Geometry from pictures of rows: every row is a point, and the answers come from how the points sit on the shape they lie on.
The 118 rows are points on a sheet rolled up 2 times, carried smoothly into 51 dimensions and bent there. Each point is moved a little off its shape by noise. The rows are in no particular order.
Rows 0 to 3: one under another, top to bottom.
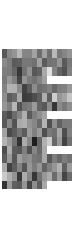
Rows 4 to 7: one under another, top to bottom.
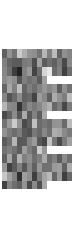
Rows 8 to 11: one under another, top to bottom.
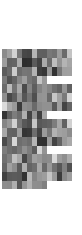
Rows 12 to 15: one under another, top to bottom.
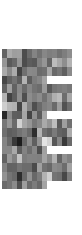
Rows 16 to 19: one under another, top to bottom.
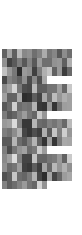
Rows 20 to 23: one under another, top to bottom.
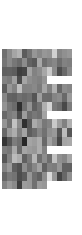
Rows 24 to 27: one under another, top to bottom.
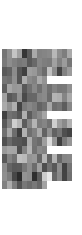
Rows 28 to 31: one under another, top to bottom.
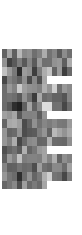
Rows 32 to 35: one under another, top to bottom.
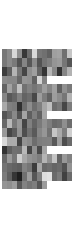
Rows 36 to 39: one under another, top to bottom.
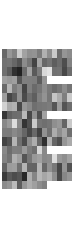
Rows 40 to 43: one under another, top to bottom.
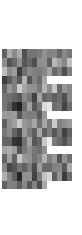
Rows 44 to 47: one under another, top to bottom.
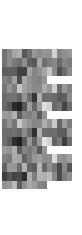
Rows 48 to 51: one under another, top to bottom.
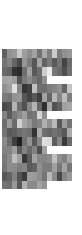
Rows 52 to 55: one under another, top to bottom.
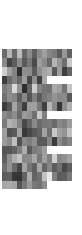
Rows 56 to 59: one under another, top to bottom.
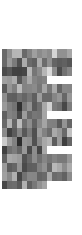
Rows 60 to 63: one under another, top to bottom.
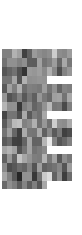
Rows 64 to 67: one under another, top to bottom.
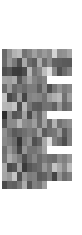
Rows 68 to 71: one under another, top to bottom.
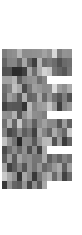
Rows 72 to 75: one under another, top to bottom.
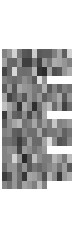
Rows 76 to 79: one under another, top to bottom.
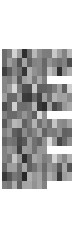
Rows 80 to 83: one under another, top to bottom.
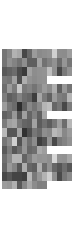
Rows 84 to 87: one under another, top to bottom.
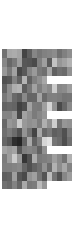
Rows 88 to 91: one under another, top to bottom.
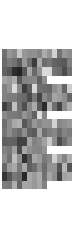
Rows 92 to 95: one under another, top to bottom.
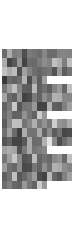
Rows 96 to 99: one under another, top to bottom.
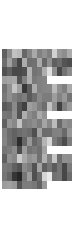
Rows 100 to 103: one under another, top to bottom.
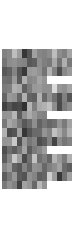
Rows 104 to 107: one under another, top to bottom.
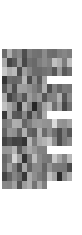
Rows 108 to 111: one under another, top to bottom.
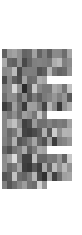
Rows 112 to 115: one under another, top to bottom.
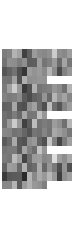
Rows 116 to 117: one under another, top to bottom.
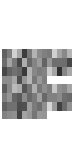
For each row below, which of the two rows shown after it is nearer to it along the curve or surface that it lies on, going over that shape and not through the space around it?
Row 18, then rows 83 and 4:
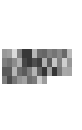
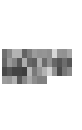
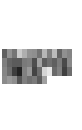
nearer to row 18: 83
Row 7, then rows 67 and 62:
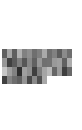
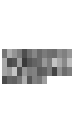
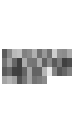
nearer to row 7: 67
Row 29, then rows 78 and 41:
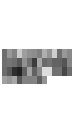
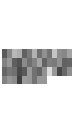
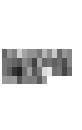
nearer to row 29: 41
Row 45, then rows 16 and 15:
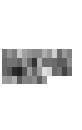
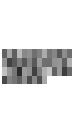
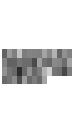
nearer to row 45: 16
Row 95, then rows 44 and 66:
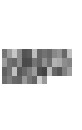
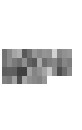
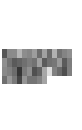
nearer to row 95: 44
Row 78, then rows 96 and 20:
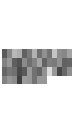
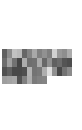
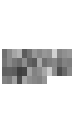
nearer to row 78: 20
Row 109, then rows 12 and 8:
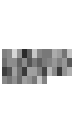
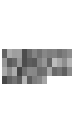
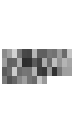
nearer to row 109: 8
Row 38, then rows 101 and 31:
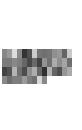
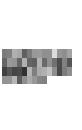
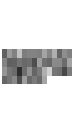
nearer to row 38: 101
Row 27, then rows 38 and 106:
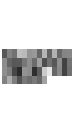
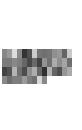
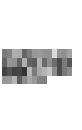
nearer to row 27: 106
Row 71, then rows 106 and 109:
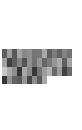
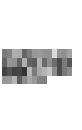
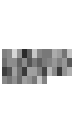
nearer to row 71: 106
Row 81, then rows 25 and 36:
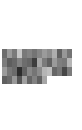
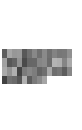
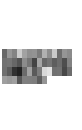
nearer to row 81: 25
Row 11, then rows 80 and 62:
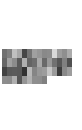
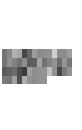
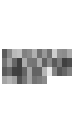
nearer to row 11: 62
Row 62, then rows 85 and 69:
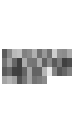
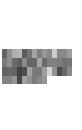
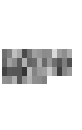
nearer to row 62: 69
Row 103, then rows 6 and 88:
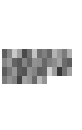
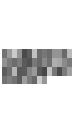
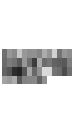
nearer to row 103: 6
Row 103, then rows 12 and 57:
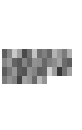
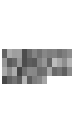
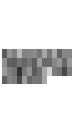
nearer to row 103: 57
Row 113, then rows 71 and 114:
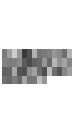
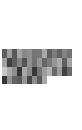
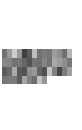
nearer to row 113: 114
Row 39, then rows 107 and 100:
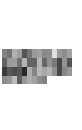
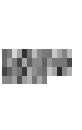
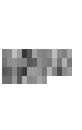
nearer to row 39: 107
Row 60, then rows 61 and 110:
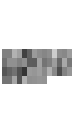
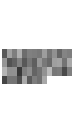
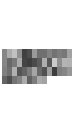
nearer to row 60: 110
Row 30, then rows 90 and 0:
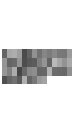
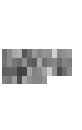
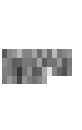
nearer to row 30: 0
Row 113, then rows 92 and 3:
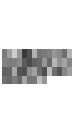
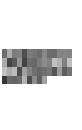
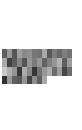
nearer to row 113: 92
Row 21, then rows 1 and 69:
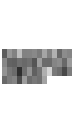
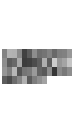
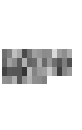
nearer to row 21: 1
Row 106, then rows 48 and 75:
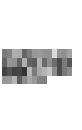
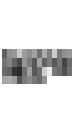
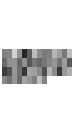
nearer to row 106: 48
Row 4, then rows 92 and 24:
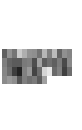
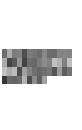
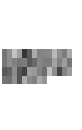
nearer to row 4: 92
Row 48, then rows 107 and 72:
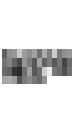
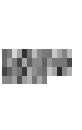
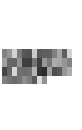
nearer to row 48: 107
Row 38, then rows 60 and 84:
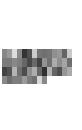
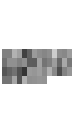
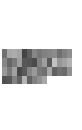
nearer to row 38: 60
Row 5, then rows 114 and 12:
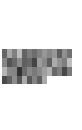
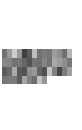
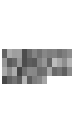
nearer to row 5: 12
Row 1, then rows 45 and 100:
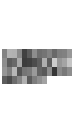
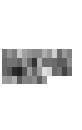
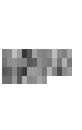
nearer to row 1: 100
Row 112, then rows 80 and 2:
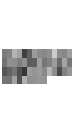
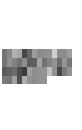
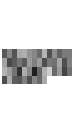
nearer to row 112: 80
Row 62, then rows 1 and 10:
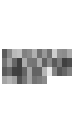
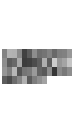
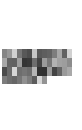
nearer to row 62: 10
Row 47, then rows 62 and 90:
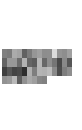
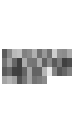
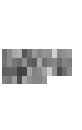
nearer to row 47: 62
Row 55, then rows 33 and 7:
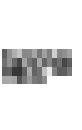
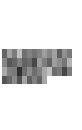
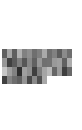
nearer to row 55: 7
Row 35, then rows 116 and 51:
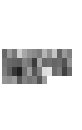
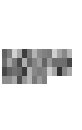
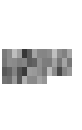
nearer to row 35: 116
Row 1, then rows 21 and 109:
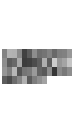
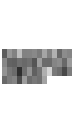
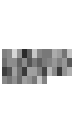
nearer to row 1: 21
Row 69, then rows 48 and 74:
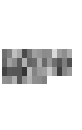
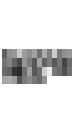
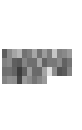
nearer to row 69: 48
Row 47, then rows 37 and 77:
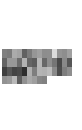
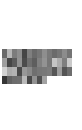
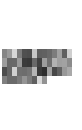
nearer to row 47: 77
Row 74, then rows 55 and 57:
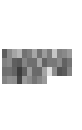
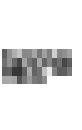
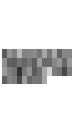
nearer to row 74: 57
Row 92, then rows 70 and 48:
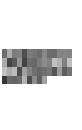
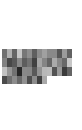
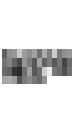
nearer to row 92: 70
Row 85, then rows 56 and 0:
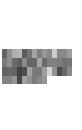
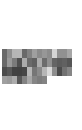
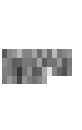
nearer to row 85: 0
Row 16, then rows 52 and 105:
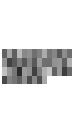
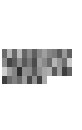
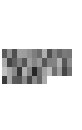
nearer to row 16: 52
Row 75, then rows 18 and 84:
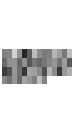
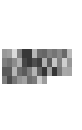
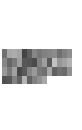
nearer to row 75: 18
